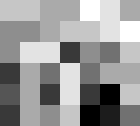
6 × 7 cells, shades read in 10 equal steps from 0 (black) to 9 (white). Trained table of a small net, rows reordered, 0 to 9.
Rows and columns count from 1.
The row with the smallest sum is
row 6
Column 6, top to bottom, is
8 8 4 6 0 1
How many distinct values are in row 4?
4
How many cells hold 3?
1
